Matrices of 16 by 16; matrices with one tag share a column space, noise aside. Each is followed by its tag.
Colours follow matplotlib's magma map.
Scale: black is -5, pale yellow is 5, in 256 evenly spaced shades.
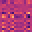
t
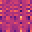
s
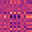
t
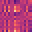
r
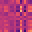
r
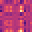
r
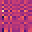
s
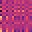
s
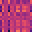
r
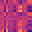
r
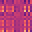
r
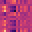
r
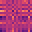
s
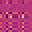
t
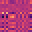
t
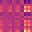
r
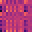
r
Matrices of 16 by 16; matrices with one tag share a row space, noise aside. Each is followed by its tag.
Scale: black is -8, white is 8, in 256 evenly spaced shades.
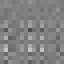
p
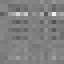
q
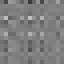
p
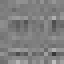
q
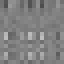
p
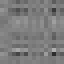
q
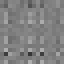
p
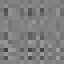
p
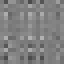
p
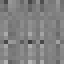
p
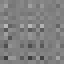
p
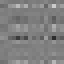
q
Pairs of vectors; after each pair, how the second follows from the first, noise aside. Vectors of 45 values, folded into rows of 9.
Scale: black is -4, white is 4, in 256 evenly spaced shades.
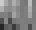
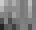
copied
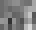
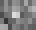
shuffled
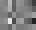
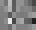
copied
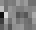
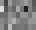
shuffled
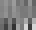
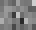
shuffled
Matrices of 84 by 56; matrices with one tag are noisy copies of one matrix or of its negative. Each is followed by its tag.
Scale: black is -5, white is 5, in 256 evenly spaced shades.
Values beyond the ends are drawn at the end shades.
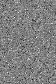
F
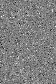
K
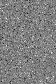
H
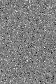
H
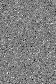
F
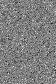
F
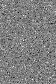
F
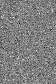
K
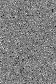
K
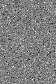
F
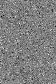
K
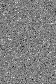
F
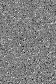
F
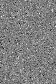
K
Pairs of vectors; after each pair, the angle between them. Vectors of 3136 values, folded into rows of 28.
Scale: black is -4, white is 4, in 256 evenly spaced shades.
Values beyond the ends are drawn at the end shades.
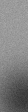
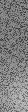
partly opposed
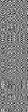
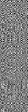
nearly parallel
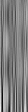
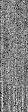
partly opposed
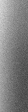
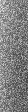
partly aligned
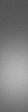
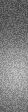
nearly parallel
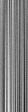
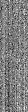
partly opposed
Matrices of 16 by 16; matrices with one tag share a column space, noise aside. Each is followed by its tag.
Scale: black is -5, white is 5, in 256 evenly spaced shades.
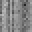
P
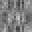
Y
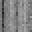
P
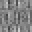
Y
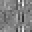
Y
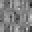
Y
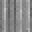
P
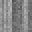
P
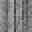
P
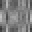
Y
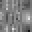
Y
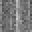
P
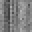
P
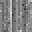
P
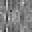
Y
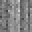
P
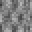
Y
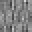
Y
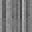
P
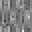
Y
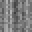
P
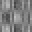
Y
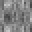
Y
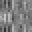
Y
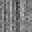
P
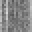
P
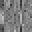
Y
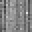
P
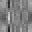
Y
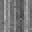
P
